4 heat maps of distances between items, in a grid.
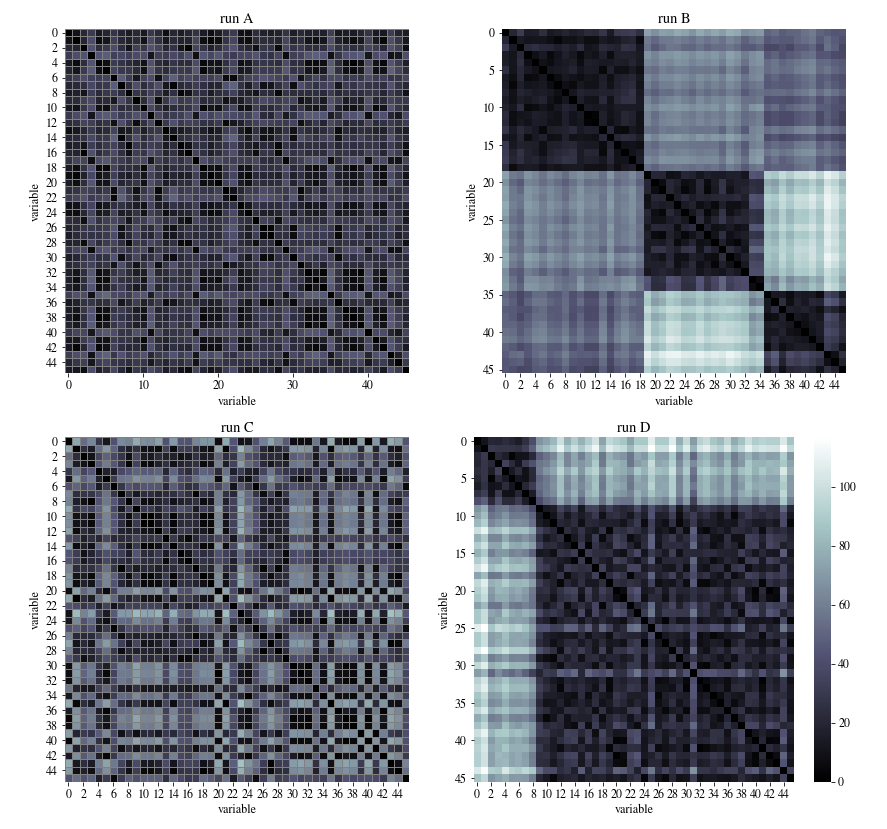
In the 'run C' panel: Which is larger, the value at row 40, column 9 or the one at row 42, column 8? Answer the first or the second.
the first
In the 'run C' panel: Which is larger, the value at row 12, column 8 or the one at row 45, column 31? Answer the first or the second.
the second
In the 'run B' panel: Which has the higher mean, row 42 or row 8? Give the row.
42
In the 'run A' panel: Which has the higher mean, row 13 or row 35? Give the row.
35
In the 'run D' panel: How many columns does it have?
46
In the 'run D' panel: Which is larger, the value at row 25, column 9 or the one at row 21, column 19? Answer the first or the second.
the first
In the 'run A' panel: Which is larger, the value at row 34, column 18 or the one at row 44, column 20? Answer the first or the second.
the second
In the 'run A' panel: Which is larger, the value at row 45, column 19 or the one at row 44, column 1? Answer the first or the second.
the second
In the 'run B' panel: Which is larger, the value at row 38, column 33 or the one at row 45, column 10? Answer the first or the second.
the first
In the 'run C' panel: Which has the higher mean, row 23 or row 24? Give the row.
23
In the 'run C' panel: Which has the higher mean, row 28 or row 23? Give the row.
23
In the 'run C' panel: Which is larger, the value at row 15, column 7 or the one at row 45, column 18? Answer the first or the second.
the second
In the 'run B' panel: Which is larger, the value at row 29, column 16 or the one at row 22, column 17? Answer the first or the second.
the second
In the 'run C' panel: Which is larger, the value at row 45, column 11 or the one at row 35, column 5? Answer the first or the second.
the second
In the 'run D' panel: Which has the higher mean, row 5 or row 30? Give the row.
5
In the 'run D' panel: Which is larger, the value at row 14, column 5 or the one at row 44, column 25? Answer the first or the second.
the first
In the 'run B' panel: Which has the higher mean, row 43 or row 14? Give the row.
43
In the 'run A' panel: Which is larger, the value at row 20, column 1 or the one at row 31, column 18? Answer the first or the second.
the second
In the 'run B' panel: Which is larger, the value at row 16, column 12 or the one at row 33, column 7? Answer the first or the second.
the second
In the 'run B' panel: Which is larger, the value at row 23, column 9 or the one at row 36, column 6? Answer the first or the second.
the first
